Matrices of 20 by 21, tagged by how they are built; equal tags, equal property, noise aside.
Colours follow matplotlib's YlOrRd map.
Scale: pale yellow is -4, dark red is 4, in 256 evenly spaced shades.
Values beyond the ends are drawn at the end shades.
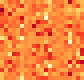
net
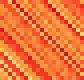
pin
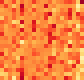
net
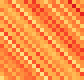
pin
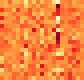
net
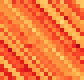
pin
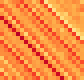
pin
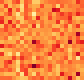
net
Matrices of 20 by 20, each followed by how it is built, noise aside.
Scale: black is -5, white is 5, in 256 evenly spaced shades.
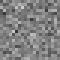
noise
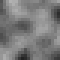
smooth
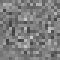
noise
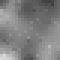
smooth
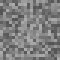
noise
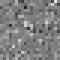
noise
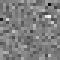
noise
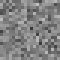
noise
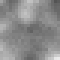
smooth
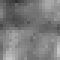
smooth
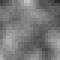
smooth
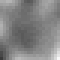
smooth
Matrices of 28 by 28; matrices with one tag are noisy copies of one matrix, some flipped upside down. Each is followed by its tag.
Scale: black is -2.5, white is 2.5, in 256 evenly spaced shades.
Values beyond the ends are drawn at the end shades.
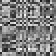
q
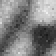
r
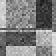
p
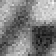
r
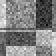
p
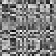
q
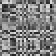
q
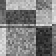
p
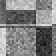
p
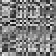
q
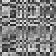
q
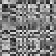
q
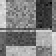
p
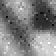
r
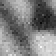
r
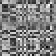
q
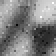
r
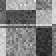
p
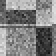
p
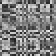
q
